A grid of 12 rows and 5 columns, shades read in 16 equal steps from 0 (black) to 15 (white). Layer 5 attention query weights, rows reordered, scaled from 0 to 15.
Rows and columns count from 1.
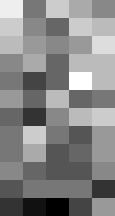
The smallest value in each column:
3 1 0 4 3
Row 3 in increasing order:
8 9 9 11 13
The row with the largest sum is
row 1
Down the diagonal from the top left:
14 8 8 11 11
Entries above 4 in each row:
5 5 5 5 4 5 4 5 5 5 4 1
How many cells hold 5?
5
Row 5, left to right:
7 4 6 15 11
